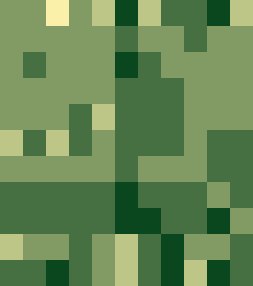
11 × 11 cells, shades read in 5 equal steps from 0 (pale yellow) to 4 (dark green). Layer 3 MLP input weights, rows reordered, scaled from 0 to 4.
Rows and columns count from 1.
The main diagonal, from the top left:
2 2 2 2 1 3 2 3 3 2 3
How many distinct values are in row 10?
4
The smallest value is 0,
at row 1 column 3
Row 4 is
2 2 2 2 2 3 3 3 2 2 2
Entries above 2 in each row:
4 2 3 3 4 7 3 10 10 4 8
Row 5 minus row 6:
1 -1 1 0 -1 0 0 0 0 -1 -1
